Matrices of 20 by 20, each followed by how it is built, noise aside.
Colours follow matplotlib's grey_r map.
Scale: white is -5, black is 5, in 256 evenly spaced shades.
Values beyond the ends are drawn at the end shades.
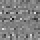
uneven rows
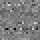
uneven rows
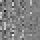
uneven columns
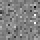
uneven columns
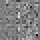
uneven columns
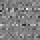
uneven rows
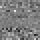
uneven rows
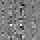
uneven columns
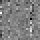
uneven columns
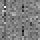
uneven columns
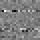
uneven rows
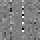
uneven columns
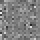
uneven columns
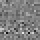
uneven rows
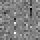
uneven columns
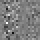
uneven columns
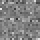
uneven rows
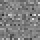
uneven rows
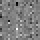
uneven columns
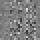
uneven columns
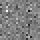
uneven columns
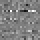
uneven rows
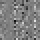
uneven columns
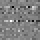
uneven rows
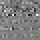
uneven rows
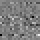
uneven rows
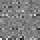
uneven rows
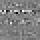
uneven rows
